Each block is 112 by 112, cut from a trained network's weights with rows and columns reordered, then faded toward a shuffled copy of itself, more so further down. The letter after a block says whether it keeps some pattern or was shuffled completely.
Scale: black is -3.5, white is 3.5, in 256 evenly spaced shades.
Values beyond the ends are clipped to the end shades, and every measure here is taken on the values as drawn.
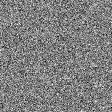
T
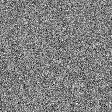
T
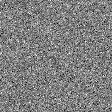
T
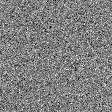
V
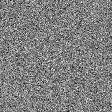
T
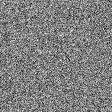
V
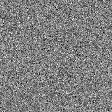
T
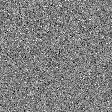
V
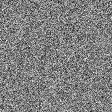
V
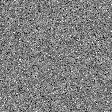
V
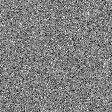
V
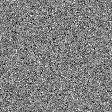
T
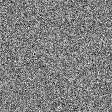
V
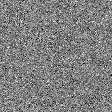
T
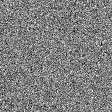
V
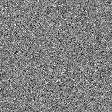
T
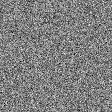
V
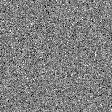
T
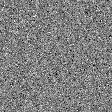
V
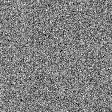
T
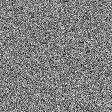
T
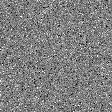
V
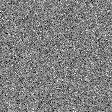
V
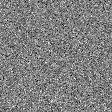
V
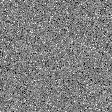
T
